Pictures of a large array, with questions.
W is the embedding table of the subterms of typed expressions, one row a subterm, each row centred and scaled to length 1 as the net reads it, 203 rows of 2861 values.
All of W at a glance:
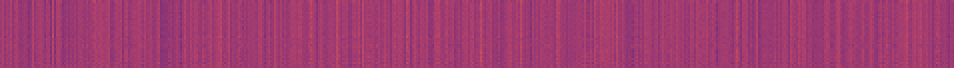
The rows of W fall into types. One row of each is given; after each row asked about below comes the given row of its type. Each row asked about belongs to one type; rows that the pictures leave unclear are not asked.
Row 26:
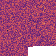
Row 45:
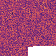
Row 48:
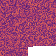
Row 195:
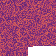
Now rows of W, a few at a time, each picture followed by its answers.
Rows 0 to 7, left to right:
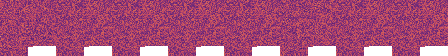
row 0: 45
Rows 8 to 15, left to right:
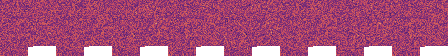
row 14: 48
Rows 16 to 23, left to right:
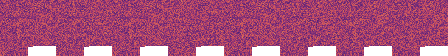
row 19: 26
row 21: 26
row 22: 195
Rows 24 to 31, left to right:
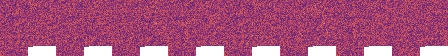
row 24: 48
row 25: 26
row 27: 195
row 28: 48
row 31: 26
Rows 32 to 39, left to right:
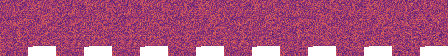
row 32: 195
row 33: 48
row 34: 48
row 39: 195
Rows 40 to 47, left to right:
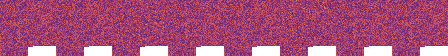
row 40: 195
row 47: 195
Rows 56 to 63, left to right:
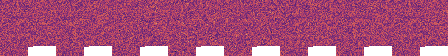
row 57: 195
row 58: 26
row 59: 195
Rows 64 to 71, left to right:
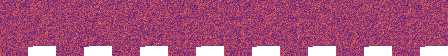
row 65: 26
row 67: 48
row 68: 195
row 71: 48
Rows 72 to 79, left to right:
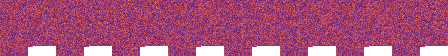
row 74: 45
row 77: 195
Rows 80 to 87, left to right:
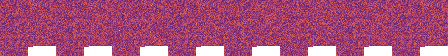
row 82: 195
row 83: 48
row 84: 195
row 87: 48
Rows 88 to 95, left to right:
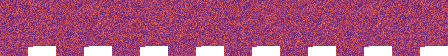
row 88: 48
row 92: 195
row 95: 48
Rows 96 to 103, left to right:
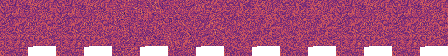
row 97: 48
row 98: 45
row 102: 48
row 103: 48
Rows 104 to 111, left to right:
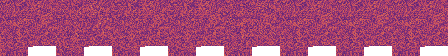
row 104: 195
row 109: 195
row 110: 195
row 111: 195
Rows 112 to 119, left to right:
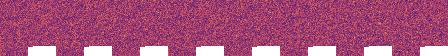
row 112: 195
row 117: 48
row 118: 26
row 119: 195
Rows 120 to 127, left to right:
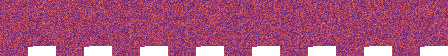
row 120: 26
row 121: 45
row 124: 48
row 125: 48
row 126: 45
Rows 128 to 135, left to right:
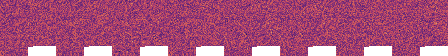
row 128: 48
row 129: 195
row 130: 195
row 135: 26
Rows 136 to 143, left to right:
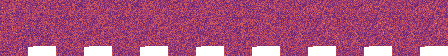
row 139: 26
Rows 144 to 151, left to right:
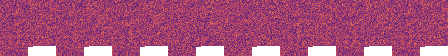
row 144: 48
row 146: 195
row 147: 26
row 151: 48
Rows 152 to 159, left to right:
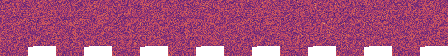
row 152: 26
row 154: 48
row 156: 26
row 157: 48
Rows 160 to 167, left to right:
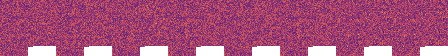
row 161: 48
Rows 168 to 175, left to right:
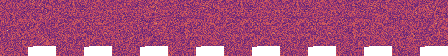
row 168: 195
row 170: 26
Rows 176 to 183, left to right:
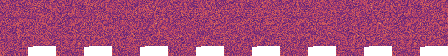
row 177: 48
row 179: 45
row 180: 26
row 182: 48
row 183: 48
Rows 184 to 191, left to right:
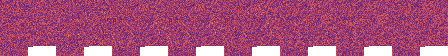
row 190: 195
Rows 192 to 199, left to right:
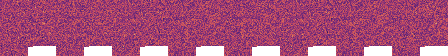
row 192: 26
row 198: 195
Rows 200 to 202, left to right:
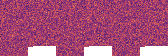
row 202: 195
